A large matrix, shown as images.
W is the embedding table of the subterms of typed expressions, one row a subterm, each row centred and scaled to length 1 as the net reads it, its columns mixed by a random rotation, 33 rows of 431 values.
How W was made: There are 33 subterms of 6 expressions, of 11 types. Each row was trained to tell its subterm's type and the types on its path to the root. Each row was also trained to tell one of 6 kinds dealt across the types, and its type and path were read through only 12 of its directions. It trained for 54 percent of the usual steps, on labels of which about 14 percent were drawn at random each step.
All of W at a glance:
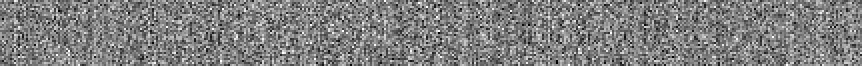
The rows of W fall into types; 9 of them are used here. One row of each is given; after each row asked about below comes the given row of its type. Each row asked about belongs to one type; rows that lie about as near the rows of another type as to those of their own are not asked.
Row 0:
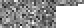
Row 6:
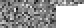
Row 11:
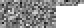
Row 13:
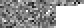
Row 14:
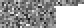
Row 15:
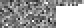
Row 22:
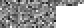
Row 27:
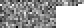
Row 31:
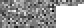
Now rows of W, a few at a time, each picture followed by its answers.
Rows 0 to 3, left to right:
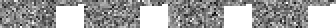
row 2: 22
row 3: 14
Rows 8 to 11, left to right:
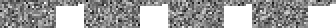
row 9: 15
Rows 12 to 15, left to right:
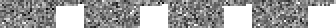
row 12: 0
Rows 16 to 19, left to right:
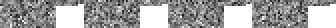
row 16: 22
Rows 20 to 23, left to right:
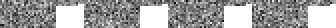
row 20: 6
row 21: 0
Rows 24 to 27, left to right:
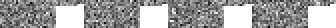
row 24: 14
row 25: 31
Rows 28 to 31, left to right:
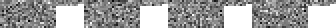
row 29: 31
